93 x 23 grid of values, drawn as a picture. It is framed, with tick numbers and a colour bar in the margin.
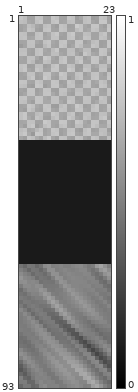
The table splits into 3 rows of 1 panel. Panel 1,1: high, checkered. Panel 2,1: very low, flat. Panel 3,1: middling, slanting down to the right.
